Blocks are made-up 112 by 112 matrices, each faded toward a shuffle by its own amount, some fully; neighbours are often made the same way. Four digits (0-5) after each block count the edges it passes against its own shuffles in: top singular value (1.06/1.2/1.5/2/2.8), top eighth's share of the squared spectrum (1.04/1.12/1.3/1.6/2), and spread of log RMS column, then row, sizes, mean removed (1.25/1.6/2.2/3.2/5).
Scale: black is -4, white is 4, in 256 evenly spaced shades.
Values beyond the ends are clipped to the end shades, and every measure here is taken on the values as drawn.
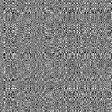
5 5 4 4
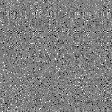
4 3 2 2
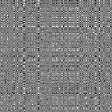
5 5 4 4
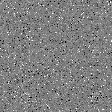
3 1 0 0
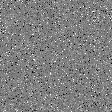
2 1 0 0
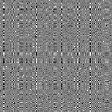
5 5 4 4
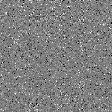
4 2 1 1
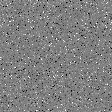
0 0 0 0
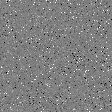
0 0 0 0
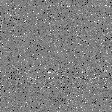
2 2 1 1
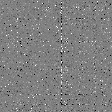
3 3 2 1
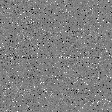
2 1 1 1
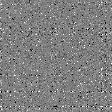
2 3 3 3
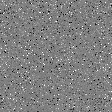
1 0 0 0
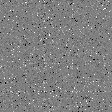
2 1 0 0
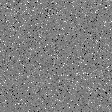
0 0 0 0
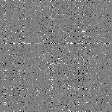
3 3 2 2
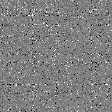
2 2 2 2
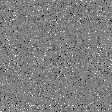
1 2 1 2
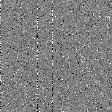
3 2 3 0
